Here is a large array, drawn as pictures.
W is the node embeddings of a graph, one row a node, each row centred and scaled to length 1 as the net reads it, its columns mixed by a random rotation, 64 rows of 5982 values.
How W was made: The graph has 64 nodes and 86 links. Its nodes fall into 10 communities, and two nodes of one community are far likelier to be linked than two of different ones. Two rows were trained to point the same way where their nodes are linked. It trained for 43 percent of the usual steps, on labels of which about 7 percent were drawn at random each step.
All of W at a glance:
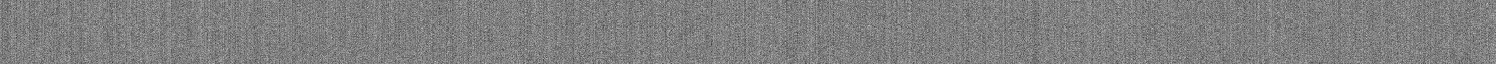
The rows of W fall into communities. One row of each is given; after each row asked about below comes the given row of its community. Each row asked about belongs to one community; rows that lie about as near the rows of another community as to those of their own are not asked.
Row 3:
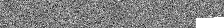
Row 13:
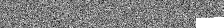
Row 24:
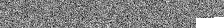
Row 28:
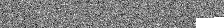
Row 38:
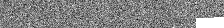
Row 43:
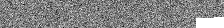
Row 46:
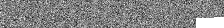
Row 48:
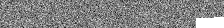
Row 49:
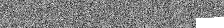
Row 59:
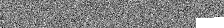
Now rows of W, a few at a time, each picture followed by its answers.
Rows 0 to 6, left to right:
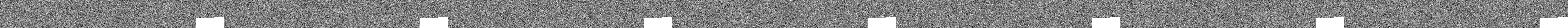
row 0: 48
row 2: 59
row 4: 28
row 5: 43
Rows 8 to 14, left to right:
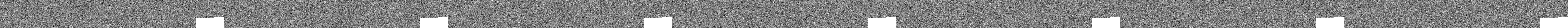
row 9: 48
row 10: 49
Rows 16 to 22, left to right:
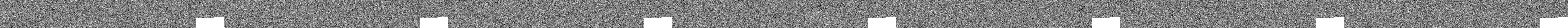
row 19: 43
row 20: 59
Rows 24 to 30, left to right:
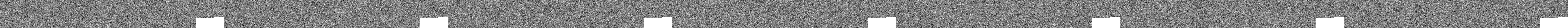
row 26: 38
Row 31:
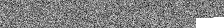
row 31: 43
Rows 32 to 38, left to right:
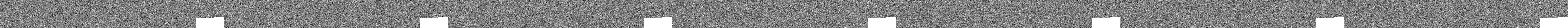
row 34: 3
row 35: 38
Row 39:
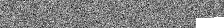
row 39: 3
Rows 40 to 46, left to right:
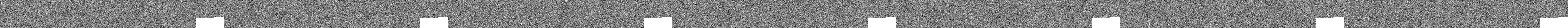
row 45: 24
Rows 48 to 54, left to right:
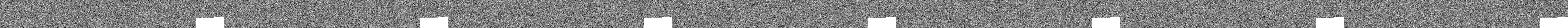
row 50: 48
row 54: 13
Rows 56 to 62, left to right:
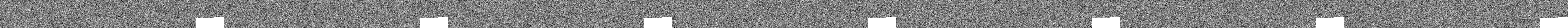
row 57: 49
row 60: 13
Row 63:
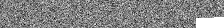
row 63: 13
